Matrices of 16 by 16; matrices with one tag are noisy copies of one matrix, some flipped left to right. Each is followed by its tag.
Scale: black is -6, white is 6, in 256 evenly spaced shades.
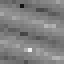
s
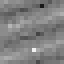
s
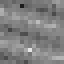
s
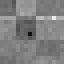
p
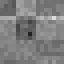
p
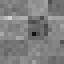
p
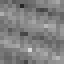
s
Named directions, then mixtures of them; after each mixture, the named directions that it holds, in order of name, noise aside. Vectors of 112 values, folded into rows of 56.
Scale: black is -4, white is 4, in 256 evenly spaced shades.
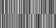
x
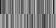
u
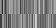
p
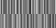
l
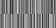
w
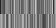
u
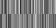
l, p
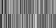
p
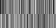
u, x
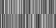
x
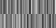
l, u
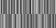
l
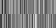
p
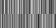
x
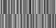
l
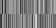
p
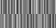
l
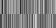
p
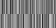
w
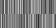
x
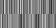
p, x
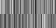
u, w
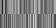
p, x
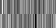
p, w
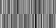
p, w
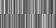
u, x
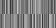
w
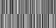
w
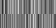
p, x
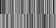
u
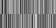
p
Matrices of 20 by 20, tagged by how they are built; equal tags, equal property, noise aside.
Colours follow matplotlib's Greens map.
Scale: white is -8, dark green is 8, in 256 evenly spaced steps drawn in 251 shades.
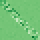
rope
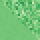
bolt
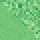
bolt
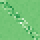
rope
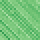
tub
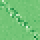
rope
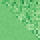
bolt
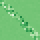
rope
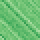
tub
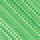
tub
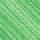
tub
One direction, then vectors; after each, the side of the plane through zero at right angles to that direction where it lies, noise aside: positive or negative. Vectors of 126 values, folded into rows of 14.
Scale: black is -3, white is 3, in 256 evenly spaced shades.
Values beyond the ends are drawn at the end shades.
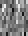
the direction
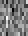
positive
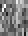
positive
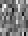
positive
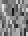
positive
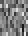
negative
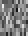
positive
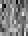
negative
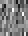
negative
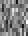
negative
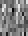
positive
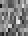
positive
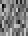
negative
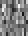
positive
